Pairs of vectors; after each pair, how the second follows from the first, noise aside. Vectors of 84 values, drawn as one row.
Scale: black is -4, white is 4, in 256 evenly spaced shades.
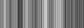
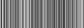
shuffled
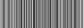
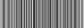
copied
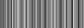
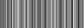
copied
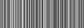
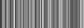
shuffled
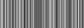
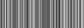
reversed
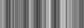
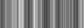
reversed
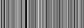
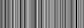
shuffled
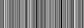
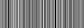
shuffled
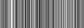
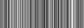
reversed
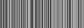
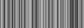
shuffled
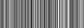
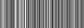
reversed
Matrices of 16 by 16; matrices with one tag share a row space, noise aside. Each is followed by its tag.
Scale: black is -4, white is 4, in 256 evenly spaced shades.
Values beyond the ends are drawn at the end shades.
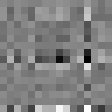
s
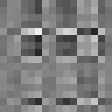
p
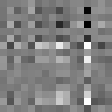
s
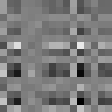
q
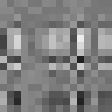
q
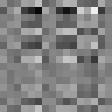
p
